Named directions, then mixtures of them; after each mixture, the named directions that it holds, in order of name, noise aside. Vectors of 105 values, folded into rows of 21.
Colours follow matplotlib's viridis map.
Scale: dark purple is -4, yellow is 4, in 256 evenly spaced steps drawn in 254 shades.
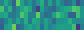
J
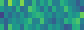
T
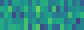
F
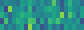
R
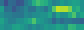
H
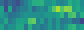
H, R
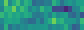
H, T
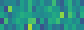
R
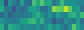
H, T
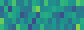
J, R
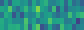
F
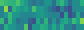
H, R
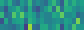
F, R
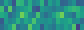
J, R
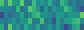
T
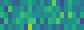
R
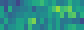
H, R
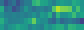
H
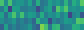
F, R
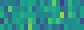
R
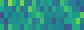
T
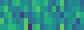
F, R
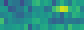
H, R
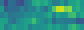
H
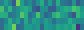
J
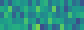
F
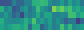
F, H
